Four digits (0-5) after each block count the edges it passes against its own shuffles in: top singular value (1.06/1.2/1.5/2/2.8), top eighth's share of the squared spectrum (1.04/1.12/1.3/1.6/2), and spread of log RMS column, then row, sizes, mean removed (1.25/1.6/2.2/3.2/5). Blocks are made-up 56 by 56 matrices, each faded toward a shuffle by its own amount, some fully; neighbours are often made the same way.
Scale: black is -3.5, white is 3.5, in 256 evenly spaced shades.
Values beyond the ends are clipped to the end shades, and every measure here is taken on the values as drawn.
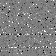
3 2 0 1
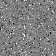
1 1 1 0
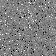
0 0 0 0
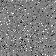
1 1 0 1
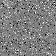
1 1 0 0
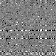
4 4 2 3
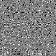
3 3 1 2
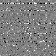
4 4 1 2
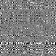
4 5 2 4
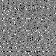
3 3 0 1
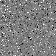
0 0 0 0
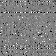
4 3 0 2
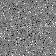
0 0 0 0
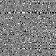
4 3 1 2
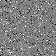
0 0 0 0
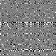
4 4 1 3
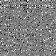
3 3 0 2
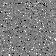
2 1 0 1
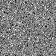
0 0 0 0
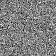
0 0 0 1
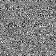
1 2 0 3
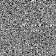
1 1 0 2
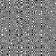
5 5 3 2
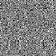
3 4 2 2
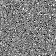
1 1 0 0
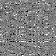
4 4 1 2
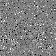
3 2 0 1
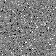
2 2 0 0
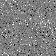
2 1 0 0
